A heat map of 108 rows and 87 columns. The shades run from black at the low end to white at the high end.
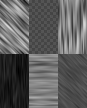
The table splits into 2 rows of 3 panels. Panel 1,1: middling, slanting down to the right, strong in contrast. Panel 1,2: low, checkered, faint in contrast. Panel 1,3: middling, streaked downward, strong in contrast. Panel 2,1: very low, streaked downward, faint in contrast. Panel 2,2: middling, streaked across. Panel 2,3: low, slanting down to the right, faint in contrast.
